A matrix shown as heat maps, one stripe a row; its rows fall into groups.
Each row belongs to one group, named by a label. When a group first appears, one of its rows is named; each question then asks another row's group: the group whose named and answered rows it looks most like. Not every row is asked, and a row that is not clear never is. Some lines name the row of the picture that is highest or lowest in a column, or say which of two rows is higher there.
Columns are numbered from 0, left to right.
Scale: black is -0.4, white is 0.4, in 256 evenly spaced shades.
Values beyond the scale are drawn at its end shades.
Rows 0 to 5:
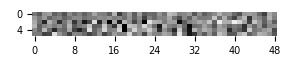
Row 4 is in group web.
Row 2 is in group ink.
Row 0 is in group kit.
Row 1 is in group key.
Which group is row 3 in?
web
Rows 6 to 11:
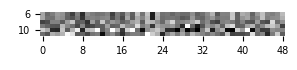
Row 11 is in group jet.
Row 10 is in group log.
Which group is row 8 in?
jet
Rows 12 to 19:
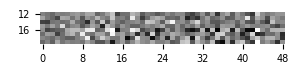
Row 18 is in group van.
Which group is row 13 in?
log
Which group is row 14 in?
jet
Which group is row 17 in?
key
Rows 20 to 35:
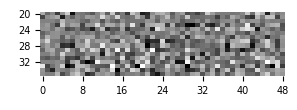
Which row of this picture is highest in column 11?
32
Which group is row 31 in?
van
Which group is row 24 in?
ink
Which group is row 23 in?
log
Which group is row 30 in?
kit
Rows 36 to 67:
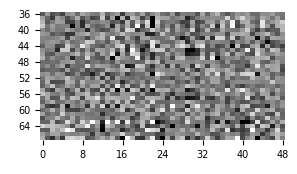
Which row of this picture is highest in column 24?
60
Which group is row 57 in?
log
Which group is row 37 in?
ink
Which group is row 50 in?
web
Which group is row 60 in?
van
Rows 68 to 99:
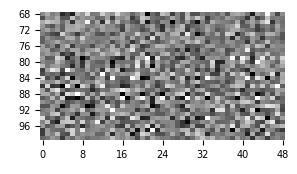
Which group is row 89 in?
van
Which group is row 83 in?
jet
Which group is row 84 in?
log
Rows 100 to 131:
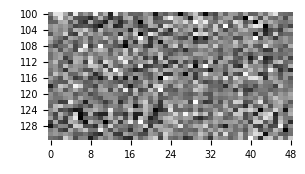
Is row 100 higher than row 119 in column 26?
No
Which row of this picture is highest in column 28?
113
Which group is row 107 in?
ink
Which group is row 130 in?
ink
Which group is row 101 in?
van
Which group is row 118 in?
jet
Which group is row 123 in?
van
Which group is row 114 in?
kit
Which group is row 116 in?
ink
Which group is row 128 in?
jet
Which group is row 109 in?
log
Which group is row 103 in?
ink
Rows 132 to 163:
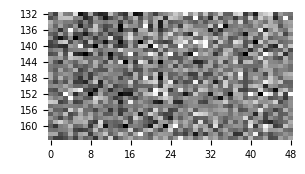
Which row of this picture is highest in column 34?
135
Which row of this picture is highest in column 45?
154
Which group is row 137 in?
van
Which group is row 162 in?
log
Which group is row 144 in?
ink
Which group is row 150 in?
ink
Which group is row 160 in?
kit
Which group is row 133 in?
kit
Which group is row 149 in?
van
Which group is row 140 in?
jet
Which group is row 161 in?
van
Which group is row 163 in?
jet
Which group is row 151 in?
jet
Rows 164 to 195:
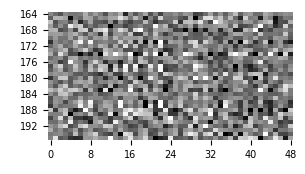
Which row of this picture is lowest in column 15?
164
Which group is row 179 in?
ink
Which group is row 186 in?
key
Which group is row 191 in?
kit
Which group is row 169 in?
kit
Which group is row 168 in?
log
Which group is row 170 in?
log
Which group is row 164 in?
ink
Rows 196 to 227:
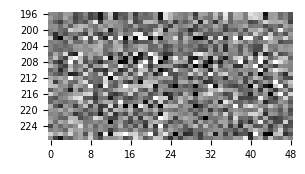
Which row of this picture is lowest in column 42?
211
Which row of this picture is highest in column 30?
206
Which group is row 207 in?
kit
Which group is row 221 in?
ink
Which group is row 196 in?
ink
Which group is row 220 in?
kit
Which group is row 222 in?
web
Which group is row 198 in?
van
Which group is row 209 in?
log
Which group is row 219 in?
ink
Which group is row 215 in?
web
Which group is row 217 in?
jet
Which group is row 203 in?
kit
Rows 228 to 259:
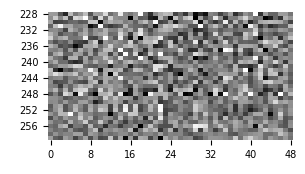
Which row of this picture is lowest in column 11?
256
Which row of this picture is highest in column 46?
248
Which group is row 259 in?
ink
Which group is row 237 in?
key
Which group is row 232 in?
log
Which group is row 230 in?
van
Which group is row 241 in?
jet
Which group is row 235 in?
van
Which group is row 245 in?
van
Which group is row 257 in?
van
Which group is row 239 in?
log
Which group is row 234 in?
web
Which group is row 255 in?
kit
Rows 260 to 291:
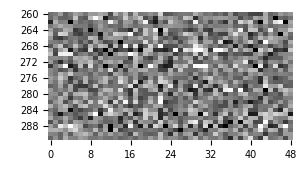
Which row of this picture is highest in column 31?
273
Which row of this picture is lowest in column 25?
285
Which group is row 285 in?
van
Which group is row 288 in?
kit
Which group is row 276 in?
web
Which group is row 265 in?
kit
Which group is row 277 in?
web
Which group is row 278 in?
van
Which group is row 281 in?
web
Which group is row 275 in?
kit
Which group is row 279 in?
key
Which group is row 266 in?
van
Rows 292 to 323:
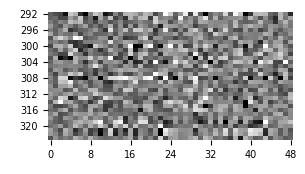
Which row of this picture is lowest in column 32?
304
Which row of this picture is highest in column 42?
304
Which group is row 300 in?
van
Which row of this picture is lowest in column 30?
319
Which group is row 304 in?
kit
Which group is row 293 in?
jet
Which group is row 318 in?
ink
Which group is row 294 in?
jet
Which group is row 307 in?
jet
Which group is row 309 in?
kit
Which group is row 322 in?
ink
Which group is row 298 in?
jet
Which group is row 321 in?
ink
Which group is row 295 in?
ink
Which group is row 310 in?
kit
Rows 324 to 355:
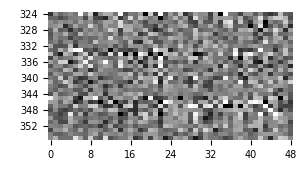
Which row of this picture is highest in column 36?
326
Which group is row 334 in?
ink
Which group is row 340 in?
van
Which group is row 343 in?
kit
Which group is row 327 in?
key
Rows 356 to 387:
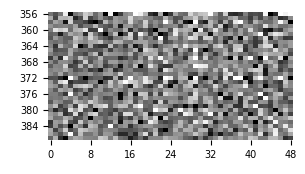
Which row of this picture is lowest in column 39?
372
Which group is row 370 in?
ink
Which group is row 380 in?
jet
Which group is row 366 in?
van
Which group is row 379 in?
log
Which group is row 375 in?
kit
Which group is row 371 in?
key
